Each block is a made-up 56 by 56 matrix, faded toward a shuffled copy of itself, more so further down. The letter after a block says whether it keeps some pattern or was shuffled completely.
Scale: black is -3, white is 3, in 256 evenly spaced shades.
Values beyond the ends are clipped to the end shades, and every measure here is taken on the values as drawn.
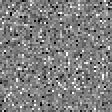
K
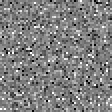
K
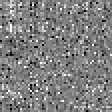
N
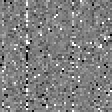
N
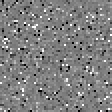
K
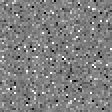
K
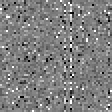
N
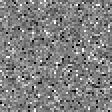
K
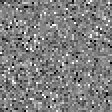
K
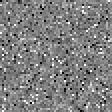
K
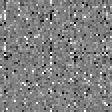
N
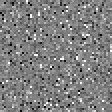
K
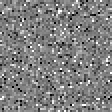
K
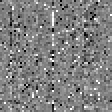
N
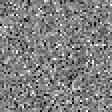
K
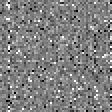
N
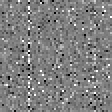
N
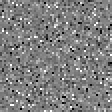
K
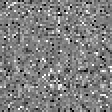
N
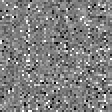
N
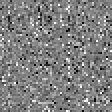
N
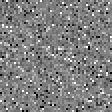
K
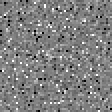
K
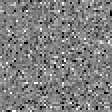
N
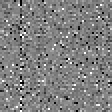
N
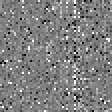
N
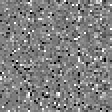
N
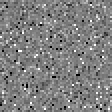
K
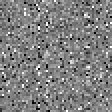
N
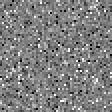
K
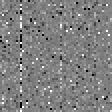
N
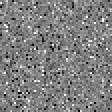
K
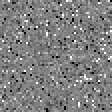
K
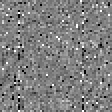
N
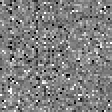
N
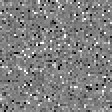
K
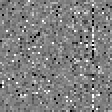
N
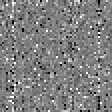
N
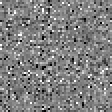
N
